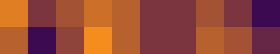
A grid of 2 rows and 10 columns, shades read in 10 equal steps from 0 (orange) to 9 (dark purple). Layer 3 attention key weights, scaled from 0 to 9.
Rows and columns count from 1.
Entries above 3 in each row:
7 6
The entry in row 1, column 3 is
4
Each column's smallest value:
1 6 4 0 3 6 6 3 4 7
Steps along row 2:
up down down up up same down up up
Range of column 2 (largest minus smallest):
3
